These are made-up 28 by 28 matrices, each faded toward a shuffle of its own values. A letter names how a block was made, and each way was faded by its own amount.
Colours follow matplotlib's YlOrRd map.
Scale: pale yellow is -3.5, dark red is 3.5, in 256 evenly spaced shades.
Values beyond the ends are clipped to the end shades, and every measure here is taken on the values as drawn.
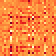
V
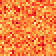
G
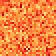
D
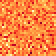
D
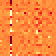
V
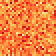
D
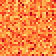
D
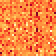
G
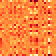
V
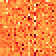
G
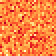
D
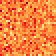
D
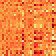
V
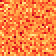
D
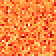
D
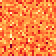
G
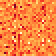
G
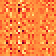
V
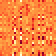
V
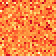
D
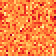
D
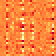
V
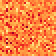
G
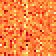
G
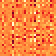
V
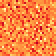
D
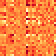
V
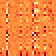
V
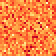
D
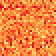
D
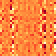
V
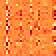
V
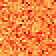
D
